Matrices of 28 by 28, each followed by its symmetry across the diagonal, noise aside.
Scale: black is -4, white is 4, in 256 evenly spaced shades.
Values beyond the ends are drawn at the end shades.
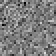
symmetric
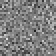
antisymmetric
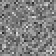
symmetric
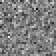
antisymmetric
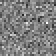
neither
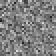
antisymmetric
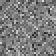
symmetric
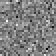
neither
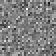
symmetric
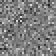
symmetric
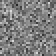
neither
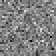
neither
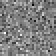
antisymmetric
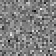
antisymmetric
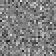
antisymmetric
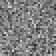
neither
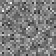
symmetric
